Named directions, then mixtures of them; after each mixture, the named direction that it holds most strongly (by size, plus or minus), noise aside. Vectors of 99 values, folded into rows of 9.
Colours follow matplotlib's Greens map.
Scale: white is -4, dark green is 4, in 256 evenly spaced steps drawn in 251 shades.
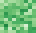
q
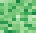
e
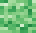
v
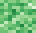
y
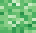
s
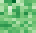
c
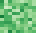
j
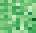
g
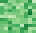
v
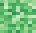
y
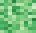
g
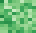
j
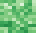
v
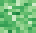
j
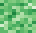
y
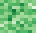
y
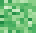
j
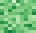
e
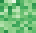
c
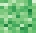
v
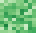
q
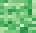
v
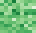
c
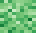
j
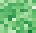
q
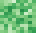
q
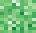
s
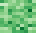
v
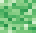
q
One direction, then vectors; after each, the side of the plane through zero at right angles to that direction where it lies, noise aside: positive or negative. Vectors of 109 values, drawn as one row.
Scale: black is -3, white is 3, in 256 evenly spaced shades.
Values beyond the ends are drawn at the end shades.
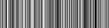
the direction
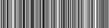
negative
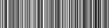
positive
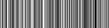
positive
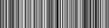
positive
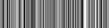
negative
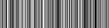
positive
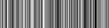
positive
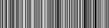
positive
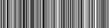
negative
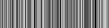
positive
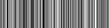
negative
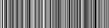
positive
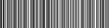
negative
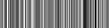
positive
